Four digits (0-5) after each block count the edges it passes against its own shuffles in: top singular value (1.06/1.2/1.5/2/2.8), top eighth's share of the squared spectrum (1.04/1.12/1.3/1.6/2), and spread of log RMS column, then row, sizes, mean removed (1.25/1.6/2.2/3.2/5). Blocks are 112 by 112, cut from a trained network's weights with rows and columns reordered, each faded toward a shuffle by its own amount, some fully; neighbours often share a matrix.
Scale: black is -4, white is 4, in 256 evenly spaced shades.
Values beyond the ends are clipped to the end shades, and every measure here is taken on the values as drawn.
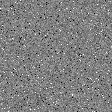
1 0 0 0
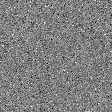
0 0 0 0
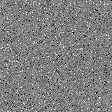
2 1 0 0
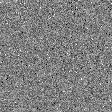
1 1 0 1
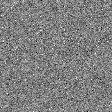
2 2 0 1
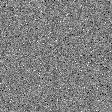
1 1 0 0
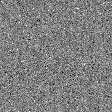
1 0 0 0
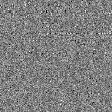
3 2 0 2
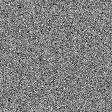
1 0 0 0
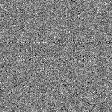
3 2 0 2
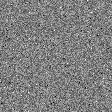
0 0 0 0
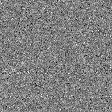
3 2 0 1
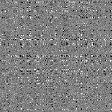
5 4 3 3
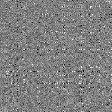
4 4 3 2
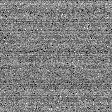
4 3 1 1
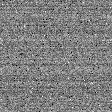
3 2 0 1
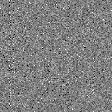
3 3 2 1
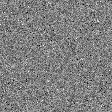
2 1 0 0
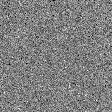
2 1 0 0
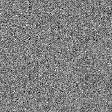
3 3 1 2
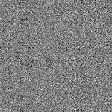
3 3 1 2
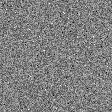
0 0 0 0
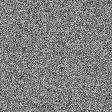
2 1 0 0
